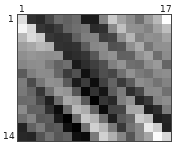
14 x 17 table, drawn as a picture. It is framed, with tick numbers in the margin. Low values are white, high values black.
Ninth with the lowest average: top right. Grain: diagonal, down to the right. Mirror symmetry: none.
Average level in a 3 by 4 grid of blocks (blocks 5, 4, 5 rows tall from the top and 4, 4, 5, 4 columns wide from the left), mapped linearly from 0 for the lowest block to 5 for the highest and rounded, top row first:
1 5 2 0 / 2 5 5 2 / 4 4 3 2
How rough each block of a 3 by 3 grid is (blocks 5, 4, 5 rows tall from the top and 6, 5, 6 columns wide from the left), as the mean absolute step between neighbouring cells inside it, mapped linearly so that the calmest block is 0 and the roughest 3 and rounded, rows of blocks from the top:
1 1 0
0 1 0
1 3 3
